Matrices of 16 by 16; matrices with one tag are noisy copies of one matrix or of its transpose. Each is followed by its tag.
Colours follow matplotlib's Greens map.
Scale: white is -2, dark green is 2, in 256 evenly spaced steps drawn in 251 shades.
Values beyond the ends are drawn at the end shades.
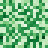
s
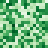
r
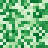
r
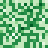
s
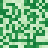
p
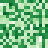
p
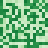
p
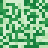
p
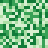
p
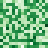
p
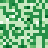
p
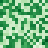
r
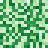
s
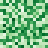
s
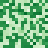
r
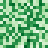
s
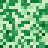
r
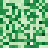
p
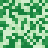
r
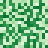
s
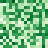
p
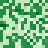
r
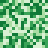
r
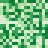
p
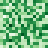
s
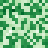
r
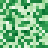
r
